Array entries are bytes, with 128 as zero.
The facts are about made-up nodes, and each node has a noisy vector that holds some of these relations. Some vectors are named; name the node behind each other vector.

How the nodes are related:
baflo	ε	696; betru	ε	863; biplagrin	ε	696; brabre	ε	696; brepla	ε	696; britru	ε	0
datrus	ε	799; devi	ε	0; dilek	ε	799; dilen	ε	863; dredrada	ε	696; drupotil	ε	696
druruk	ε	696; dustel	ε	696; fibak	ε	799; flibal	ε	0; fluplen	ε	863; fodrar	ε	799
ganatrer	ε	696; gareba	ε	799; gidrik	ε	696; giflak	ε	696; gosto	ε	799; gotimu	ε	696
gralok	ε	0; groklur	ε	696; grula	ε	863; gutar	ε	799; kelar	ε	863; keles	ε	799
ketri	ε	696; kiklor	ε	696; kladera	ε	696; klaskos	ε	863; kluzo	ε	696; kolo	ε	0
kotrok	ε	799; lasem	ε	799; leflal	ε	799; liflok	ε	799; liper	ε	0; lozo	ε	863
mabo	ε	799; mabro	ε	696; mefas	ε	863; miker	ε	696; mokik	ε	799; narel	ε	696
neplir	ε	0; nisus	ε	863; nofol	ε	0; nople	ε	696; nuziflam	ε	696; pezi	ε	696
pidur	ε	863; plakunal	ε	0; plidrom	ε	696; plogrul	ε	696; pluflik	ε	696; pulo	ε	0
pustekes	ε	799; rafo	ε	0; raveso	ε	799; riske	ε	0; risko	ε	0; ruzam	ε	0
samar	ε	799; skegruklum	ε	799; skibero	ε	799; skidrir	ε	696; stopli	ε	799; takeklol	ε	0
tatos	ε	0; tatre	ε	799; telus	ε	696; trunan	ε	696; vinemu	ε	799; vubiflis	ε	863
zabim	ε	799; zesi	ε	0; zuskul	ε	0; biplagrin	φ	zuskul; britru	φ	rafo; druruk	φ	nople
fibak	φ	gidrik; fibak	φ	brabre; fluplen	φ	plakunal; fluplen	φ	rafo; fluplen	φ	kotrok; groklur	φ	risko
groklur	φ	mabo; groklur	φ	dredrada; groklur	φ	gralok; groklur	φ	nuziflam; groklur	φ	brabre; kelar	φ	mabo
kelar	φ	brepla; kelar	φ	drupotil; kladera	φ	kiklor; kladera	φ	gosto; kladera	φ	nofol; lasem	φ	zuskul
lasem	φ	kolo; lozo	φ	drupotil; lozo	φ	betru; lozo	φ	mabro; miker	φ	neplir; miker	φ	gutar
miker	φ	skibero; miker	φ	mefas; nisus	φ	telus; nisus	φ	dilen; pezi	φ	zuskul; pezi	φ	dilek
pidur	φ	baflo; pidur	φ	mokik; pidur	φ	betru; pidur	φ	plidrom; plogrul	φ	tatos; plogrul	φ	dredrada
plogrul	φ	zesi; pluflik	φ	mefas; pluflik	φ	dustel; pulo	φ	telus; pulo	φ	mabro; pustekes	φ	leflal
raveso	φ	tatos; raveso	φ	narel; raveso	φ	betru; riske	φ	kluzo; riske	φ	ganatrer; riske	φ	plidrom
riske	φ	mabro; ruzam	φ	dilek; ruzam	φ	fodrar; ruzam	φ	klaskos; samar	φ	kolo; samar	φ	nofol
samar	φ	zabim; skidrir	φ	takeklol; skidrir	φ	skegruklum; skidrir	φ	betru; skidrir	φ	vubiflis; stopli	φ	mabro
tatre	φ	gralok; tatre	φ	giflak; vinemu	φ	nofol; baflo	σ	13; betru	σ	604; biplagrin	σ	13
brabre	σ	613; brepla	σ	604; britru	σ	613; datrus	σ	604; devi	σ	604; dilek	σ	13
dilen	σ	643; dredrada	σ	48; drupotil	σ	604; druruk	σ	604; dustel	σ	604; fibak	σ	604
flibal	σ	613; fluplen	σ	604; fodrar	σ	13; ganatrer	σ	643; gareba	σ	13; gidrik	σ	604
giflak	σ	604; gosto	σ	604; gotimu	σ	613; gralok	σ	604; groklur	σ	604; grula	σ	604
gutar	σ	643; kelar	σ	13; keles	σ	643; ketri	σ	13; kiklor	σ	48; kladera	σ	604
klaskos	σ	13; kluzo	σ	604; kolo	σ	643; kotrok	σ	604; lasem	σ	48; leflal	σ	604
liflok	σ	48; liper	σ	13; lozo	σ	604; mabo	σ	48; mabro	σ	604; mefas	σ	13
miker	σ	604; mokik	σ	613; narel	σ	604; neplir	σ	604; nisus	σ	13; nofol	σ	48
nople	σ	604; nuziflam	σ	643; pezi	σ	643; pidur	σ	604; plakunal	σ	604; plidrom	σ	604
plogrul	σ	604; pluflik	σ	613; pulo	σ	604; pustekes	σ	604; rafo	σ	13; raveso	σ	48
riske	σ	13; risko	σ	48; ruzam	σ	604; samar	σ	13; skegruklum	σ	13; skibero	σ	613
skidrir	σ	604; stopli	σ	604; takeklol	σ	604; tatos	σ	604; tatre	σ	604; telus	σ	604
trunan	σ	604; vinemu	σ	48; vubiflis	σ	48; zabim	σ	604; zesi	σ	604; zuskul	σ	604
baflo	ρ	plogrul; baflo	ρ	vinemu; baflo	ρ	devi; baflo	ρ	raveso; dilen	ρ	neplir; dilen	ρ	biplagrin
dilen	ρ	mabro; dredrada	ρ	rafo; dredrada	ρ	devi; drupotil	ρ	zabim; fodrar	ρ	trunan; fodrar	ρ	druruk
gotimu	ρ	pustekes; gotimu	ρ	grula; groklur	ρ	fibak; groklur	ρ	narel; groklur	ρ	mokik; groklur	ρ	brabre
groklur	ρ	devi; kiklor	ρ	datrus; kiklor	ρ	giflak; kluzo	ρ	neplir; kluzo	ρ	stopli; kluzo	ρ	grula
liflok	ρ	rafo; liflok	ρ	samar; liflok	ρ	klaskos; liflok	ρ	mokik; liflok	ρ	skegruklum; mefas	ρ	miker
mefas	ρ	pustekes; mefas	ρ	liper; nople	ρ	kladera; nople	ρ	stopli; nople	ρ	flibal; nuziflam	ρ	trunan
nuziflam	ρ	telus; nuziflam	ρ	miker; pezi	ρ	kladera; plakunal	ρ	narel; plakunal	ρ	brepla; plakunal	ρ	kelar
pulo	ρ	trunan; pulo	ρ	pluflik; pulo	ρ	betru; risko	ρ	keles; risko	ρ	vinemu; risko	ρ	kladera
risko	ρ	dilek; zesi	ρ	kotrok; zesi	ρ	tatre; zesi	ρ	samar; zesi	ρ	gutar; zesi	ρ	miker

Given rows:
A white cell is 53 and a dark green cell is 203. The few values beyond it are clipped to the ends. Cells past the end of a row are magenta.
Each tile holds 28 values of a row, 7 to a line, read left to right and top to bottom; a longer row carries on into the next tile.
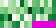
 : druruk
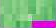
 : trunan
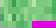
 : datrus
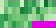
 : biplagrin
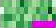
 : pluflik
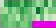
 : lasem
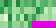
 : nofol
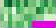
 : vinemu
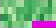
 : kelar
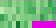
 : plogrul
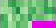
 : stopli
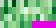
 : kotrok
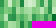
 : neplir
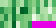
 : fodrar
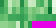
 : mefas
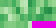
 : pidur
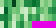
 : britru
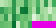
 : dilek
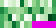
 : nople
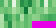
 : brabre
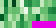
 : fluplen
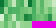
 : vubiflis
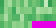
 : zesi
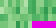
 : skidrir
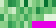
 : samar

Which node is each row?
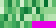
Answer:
pezi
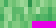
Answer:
grula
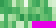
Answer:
dilen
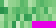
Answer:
skegruklum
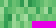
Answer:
flibal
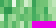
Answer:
ganatrer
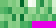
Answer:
gutar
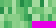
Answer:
mabo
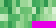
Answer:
kolo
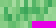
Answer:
ketri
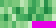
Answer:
nisus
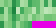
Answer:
zuskul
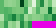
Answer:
skibero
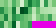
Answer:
klaskos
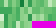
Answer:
mokik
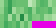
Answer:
keles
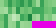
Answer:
raveso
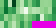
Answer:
plakunal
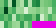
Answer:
rafo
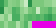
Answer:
betru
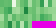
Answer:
nuziflam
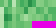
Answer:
gotimu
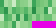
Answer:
baflo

